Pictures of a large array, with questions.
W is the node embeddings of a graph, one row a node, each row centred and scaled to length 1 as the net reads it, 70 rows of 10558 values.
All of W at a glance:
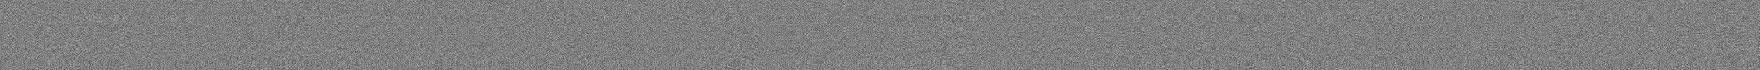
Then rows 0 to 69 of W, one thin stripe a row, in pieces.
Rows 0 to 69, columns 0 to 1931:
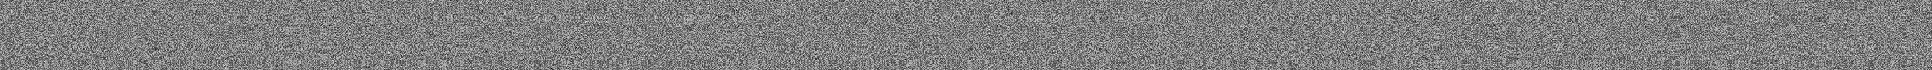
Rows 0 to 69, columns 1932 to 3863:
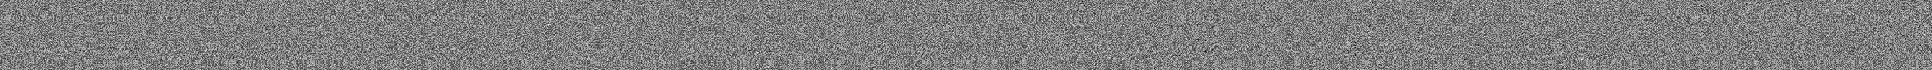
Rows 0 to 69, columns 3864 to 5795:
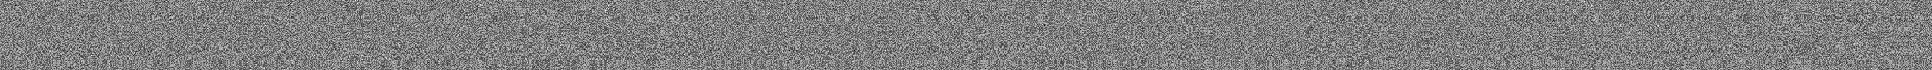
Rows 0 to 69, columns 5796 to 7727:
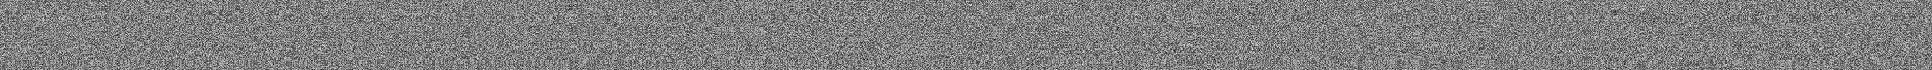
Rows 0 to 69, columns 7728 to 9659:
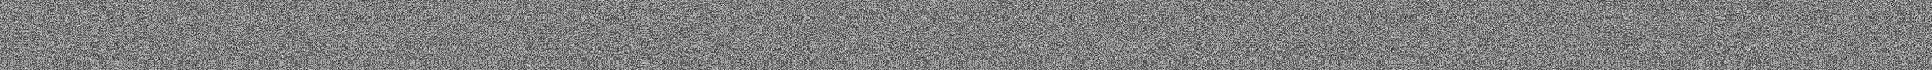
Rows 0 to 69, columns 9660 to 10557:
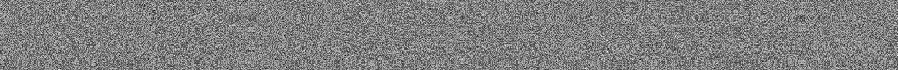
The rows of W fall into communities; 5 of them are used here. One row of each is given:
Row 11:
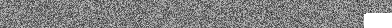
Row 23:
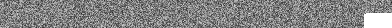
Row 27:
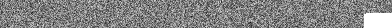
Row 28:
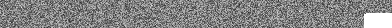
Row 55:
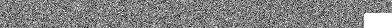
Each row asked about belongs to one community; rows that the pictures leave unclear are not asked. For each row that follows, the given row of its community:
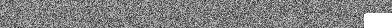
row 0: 55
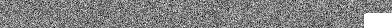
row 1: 27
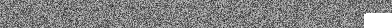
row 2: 28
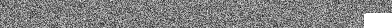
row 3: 28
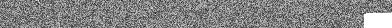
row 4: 28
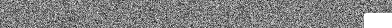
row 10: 23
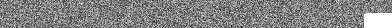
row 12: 23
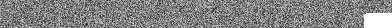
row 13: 28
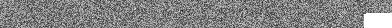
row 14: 11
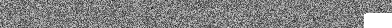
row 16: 27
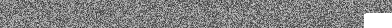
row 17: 27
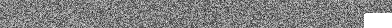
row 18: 27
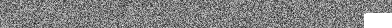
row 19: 23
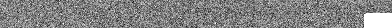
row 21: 27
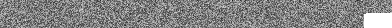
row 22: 11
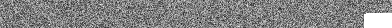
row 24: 28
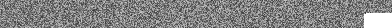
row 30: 28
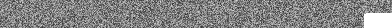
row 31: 23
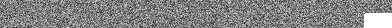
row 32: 27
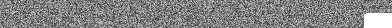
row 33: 23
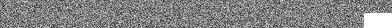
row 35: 55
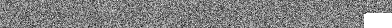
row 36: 11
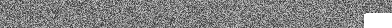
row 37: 28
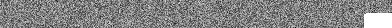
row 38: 23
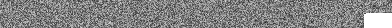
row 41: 23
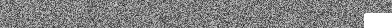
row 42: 55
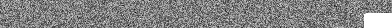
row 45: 55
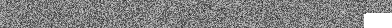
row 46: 11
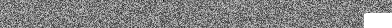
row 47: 11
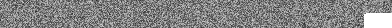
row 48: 23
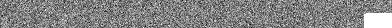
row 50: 23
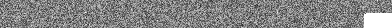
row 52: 27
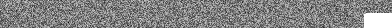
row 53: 55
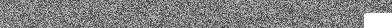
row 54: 11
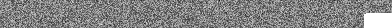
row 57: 23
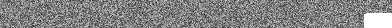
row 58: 11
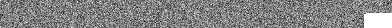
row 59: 23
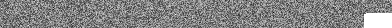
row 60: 28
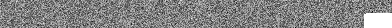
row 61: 28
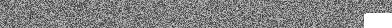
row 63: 28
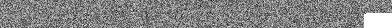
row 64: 27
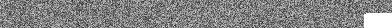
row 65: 28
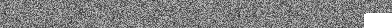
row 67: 23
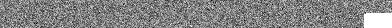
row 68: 27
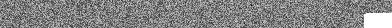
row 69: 28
